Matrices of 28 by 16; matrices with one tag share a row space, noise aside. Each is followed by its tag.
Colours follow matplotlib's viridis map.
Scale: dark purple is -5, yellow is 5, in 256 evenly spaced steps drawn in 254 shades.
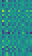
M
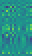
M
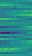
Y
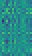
M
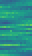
Y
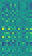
M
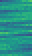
Y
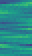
Y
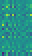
M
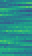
Y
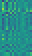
M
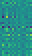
M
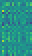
M
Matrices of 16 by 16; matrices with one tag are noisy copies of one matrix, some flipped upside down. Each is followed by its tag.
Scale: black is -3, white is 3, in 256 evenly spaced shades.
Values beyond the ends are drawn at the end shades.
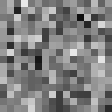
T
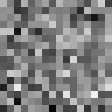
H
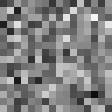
H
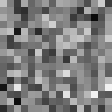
H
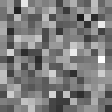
T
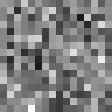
T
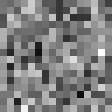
T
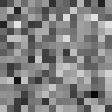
H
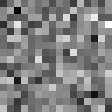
H
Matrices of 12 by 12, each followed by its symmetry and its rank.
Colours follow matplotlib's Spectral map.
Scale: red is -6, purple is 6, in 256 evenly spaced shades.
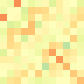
symmetric, full rank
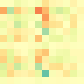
neither, rank two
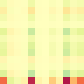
neither, rank one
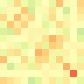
symmetric, full rank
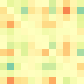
antisymmetric, rank two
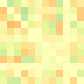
antisymmetric, rank two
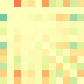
antisymmetric, rank two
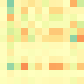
neither, rank two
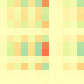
neither, rank one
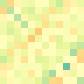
symmetric, full rank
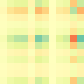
neither, rank one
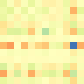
neither, rank two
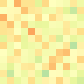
symmetric, full rank
